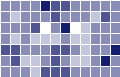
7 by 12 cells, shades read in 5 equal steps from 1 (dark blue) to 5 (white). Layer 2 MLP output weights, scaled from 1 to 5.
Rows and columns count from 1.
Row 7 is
3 3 3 4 2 2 2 3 3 3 3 3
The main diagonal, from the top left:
3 4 3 4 3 2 2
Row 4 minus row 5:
1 2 0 1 1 2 1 1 0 0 0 2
